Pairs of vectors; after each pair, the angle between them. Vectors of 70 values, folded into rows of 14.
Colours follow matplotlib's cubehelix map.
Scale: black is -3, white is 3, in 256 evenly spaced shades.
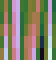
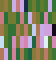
orthogonal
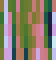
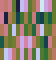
orthogonal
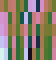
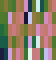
nearly opposite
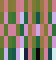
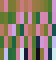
nearly parallel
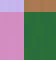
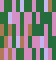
orthogonal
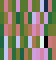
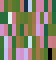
partly aligned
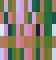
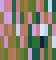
orthogonal
